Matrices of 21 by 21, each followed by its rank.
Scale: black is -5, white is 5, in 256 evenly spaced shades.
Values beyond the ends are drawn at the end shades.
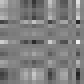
one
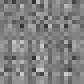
three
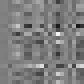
two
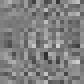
three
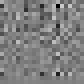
three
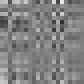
two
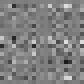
three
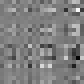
two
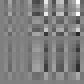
one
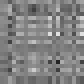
two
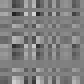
one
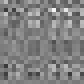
two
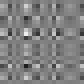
one
